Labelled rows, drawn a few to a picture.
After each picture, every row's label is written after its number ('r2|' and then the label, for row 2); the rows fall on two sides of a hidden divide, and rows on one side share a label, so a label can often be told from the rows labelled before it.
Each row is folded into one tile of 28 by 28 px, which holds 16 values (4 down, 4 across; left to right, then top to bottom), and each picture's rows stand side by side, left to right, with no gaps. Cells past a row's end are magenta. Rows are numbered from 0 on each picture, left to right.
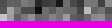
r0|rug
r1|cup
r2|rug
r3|rug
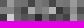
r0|rug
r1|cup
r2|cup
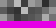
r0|cup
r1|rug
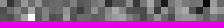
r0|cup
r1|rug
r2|rug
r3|cup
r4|rug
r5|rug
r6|rug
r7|cup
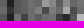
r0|cup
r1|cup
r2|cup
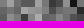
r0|rug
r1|rug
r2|rug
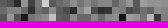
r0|rug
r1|cup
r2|cup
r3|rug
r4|cup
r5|rug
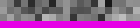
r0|rug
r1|cup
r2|rug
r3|cup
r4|rug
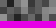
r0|cup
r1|cup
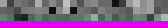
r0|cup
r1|rug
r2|rug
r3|rug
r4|cup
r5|rug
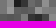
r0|rug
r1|cup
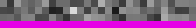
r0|cup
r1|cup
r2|cup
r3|cup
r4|cup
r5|cup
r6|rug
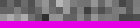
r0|rug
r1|cup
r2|rug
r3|rug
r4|cup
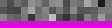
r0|cup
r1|rug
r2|cup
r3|rug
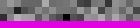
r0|rug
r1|cup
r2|cup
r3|rug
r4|rug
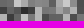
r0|cup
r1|rug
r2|rug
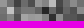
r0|rug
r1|rug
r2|cup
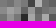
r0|rug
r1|rug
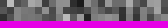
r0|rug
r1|rug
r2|rug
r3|rug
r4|cup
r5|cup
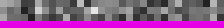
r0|rug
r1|rug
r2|rug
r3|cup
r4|cup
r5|cup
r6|rug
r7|cup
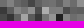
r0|cup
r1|cup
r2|rug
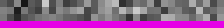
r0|cup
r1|cup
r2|cup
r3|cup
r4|cup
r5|rug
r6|rug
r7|rug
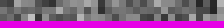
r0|cup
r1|cup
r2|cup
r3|rug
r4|rug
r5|cup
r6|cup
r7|rug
